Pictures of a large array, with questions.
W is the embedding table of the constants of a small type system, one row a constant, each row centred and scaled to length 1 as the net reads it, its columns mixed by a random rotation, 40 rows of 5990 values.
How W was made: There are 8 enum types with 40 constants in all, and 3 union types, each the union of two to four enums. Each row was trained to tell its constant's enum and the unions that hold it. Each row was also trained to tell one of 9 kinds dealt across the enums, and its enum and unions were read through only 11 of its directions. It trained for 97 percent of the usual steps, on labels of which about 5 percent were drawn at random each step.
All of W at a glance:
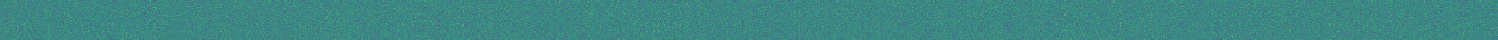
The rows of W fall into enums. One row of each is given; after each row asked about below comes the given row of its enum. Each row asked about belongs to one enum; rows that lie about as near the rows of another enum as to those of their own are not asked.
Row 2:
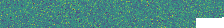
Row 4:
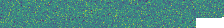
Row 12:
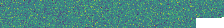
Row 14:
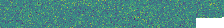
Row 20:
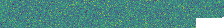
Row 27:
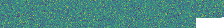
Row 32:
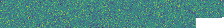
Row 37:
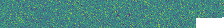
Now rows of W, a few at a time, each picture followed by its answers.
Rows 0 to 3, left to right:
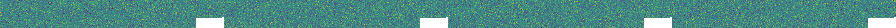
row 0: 20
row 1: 20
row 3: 27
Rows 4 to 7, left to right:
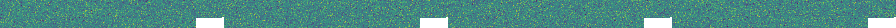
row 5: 20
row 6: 12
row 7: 4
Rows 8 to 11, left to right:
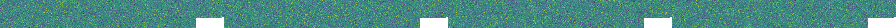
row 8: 27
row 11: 32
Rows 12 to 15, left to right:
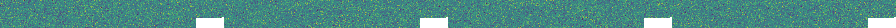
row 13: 20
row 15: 20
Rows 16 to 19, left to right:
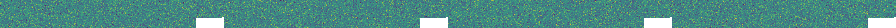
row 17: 32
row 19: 27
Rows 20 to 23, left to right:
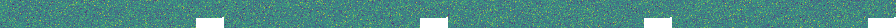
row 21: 20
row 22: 4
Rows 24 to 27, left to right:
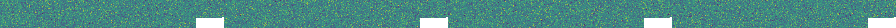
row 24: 4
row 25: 32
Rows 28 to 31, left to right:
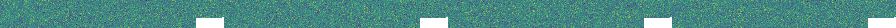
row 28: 4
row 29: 14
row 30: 12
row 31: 4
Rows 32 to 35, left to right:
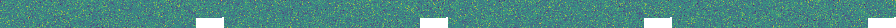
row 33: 27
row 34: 32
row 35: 27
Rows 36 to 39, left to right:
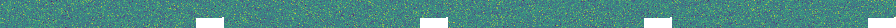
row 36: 32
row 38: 4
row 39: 12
